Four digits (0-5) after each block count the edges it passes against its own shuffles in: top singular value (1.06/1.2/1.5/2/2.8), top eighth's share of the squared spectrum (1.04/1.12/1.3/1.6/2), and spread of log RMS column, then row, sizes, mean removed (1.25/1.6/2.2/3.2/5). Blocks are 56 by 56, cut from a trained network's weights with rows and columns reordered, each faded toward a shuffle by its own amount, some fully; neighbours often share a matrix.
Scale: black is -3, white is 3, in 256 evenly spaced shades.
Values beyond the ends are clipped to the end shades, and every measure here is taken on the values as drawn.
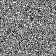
0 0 0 0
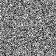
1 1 0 0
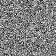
0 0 0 0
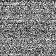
2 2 0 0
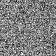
0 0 0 0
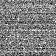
3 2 0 1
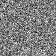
0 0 0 0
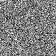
0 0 0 0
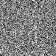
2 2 0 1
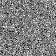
2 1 0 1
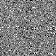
3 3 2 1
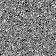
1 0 0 0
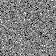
0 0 0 0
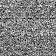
2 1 0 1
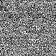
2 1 0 0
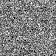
1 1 0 0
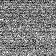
3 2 0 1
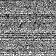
4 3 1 2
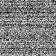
3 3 0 1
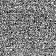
1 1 0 0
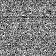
2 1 0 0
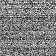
3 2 0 1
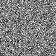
1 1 0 0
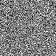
2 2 0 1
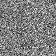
0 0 0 0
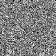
3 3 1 0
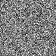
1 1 0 0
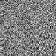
4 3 1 1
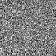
3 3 1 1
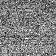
2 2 0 0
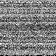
4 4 0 2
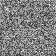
1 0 0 0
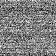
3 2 0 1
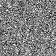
1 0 0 0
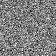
2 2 0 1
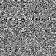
3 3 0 2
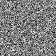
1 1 0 0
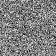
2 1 0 0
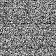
1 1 0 0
